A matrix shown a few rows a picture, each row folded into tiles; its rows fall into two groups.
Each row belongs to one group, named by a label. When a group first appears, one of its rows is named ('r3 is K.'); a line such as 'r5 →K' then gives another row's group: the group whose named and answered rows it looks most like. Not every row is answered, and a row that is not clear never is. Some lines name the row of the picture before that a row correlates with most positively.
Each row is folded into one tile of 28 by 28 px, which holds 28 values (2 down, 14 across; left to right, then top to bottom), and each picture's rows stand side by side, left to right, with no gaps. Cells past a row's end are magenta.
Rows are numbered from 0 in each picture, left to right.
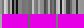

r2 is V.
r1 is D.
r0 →D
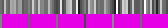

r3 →D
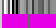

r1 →V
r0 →D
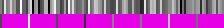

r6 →D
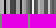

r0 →V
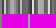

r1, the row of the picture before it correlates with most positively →1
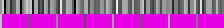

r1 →V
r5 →V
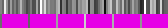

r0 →D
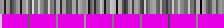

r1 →D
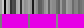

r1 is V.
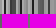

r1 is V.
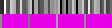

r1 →V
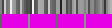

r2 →V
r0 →D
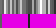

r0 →D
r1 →D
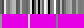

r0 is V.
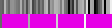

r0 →D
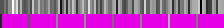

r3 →D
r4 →V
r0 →D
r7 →V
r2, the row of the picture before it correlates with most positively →1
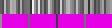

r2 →D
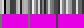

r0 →V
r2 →D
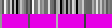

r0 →D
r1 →D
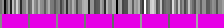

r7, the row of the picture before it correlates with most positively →2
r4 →V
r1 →D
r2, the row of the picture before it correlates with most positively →2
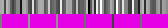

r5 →V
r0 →V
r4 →D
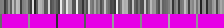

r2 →D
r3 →D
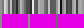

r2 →V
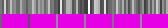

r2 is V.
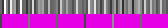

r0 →D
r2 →D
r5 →D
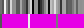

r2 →V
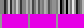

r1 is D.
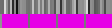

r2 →V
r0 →D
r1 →D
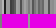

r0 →V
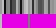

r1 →V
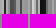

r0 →V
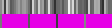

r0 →V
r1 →D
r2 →D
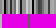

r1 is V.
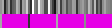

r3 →D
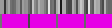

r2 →V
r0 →V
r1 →D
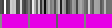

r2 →V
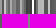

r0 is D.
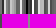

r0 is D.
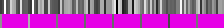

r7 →V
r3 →V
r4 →V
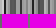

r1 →V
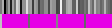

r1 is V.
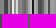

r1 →V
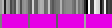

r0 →V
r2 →D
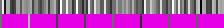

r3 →D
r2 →D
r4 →D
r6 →D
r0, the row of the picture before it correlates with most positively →0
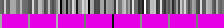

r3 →V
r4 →D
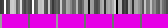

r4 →V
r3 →V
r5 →D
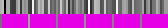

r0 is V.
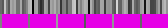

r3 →V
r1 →V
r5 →V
